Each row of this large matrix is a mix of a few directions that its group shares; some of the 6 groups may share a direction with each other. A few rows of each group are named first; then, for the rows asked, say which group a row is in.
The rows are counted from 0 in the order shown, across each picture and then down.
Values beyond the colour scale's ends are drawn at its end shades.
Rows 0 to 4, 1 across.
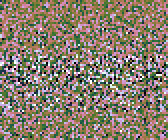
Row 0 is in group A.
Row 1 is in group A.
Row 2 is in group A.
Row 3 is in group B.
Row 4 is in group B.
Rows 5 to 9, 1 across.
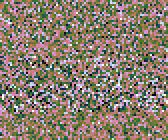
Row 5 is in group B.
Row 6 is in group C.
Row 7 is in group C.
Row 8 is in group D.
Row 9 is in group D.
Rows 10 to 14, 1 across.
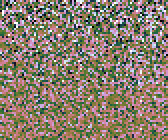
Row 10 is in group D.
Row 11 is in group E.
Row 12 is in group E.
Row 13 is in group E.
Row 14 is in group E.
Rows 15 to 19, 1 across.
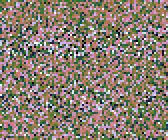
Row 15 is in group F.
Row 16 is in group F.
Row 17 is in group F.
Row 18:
F
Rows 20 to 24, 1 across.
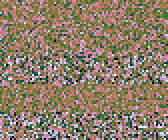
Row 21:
F
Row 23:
B
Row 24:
B
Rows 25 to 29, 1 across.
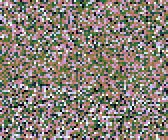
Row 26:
E
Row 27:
E
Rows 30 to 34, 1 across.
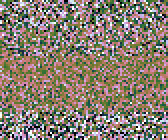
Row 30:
D
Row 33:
F
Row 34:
F
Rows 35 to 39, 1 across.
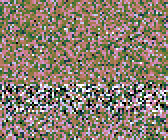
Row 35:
B
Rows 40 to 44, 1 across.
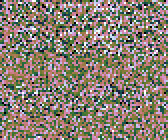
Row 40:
C
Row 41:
C
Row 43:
B
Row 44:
A
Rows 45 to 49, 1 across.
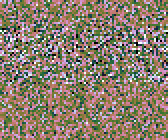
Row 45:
A
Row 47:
E
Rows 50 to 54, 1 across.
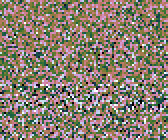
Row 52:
E
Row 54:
B
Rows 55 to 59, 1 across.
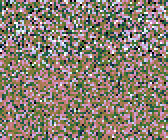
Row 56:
D
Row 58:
F
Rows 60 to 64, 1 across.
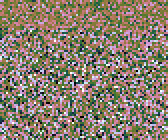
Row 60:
C
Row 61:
F
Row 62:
F
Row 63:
D
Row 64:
D
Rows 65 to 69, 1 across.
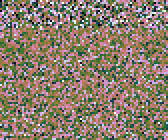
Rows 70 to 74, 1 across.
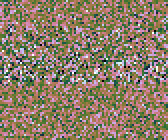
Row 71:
F
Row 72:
B
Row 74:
C
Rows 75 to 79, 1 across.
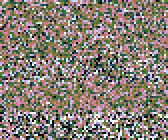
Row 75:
A
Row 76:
C
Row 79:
C
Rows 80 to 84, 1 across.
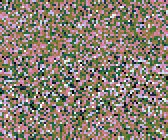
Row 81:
E
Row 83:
D
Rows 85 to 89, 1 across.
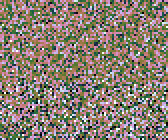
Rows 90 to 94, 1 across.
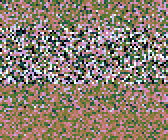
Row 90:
A
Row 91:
D
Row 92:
F
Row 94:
E
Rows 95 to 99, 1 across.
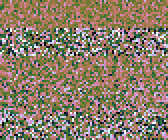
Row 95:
A
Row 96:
F
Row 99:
D
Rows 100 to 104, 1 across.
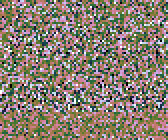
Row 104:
C
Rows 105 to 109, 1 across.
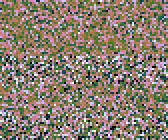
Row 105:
E
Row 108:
C
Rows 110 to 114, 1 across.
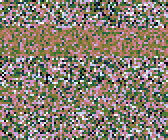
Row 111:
B
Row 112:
D
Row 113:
C
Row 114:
D
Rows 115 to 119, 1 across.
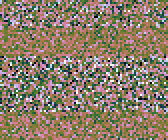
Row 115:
B
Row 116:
C
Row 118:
B
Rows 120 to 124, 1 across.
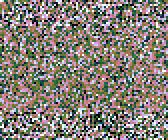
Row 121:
B
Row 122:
E
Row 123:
A
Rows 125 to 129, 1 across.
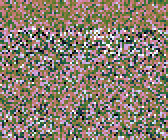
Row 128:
A
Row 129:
D
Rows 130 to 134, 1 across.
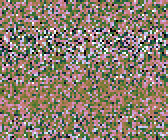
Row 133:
A
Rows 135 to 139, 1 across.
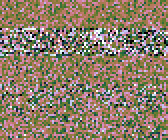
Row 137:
B
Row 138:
F
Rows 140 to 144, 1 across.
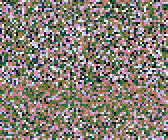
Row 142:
F
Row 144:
E
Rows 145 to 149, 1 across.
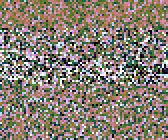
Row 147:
E
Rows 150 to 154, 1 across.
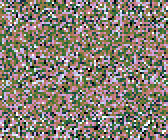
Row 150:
E
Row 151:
F
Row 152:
E
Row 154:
B
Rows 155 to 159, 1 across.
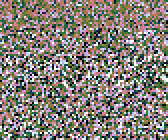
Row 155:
E
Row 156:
C
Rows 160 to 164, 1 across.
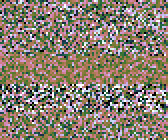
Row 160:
E
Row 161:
C
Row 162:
D
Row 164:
C
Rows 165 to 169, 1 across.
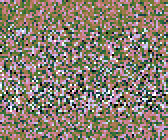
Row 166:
D
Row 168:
F
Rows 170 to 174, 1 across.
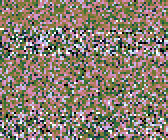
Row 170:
F
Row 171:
B
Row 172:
F
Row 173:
D
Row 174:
D
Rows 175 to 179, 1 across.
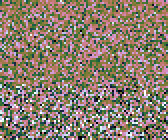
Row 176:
D
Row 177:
C
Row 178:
B
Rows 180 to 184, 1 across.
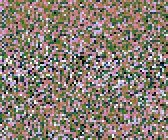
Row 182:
D
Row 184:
F
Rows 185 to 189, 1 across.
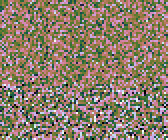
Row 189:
E
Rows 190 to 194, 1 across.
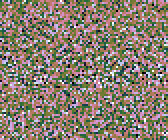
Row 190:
F
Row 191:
E
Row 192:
A
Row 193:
A
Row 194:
B
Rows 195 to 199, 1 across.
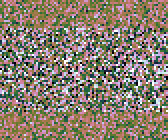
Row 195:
B
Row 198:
E
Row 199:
E
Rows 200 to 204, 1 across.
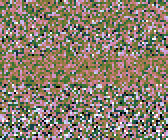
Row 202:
B
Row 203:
A
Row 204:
E
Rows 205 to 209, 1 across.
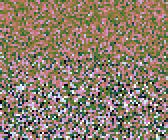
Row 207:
C
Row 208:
D
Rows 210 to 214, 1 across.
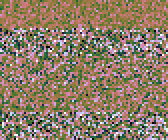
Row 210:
A
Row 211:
D
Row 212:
F
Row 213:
B
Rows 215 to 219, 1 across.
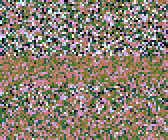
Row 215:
D
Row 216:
D
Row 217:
E
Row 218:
D
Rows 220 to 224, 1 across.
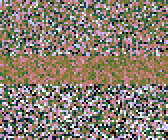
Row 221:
B
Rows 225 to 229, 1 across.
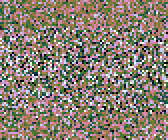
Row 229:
A
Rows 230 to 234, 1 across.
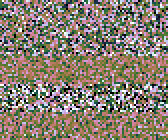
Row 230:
E
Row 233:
C
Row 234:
B
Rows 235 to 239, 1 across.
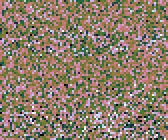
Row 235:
F
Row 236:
F
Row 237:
A
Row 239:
C
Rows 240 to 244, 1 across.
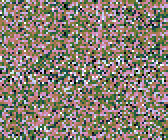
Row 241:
E
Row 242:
F
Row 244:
F
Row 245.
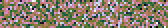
